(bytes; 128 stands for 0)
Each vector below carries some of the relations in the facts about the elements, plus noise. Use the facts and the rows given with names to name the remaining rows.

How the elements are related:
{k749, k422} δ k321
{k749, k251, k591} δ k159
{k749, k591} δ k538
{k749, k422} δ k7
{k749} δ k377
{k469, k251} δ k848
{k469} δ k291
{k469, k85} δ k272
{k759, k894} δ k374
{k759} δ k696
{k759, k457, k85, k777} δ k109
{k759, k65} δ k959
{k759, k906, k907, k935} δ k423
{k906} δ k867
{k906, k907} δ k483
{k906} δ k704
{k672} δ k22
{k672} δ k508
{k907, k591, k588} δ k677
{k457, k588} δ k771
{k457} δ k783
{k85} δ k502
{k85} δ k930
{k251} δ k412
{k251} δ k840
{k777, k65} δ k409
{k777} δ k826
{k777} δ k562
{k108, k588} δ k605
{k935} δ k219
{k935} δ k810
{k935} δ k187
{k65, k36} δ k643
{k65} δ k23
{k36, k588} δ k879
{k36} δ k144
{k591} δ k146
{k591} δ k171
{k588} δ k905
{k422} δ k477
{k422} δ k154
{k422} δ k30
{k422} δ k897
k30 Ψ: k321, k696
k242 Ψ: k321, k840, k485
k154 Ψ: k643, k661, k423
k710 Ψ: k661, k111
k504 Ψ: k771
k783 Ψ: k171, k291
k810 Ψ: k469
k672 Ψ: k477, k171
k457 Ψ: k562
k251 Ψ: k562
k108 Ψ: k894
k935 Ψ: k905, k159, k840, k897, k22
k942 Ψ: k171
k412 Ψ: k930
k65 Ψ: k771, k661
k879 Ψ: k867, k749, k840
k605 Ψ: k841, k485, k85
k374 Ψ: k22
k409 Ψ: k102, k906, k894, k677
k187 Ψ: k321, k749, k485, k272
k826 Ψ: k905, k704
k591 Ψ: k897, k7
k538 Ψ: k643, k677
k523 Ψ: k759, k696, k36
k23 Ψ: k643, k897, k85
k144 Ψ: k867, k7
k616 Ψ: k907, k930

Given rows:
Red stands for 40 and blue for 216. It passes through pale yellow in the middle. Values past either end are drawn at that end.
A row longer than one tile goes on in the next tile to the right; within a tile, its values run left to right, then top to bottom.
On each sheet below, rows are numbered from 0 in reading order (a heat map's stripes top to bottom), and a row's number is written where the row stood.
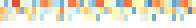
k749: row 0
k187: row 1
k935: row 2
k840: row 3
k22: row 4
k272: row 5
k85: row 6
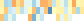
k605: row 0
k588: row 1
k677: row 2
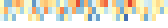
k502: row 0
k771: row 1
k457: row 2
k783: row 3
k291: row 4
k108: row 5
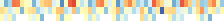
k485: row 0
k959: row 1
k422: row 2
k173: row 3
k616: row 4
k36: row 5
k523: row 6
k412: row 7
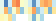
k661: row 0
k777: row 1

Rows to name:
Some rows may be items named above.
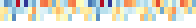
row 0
k810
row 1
k935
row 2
k159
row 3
k810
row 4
k187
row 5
k907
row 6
k591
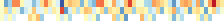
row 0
k508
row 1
k423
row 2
k65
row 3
k840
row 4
k171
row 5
k905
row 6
k777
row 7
k477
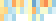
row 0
k879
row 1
k616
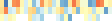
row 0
k154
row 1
k144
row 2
k930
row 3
k22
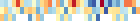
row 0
k907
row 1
k562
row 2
k477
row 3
k469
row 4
k759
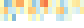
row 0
k109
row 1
k377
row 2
k409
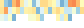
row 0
k848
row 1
k643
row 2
k696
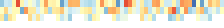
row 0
k906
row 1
k677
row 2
k374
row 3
k894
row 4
k30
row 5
k146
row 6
k251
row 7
k23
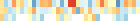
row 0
k879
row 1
k374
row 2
k749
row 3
k423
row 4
k826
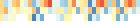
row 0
k538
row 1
k783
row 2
k102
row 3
k672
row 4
k942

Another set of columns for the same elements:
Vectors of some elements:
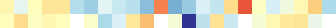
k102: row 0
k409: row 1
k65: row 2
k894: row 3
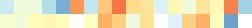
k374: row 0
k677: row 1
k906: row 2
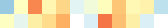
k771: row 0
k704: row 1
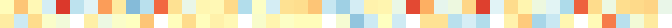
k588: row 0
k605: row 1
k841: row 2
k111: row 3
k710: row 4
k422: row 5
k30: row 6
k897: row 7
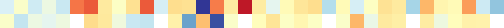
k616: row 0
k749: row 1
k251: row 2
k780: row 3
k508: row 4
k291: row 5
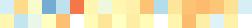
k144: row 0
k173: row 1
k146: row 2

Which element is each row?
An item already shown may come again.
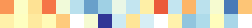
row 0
k848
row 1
k65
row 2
k942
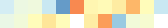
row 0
k374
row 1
k477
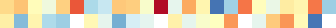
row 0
k591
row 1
k154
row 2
k879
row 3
k906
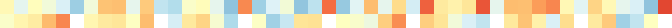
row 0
k109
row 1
k905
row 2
k810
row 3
k23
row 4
k643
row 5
k749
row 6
k159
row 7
k30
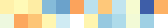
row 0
k187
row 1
k942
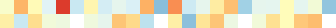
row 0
k588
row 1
k759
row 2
k85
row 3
k959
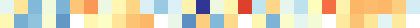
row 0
k672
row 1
k272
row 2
k457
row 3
k108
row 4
k146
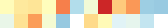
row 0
k907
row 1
k171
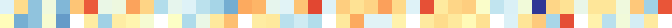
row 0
k672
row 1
k469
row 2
k826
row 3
k422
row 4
k377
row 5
k840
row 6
k562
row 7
k412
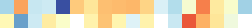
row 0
k783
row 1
k146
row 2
k423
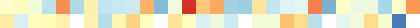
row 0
k36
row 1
k777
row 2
k171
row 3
k759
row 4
k935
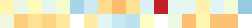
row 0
k696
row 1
k538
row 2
k959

